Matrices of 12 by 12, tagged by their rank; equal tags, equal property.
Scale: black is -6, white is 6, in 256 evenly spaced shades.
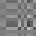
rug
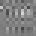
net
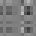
rug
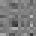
net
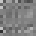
net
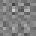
net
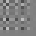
rug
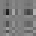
rug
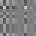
rug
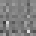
net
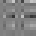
rug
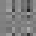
rug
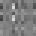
net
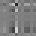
rug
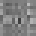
net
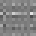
net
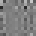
net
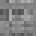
net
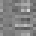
net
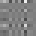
rug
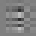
rug
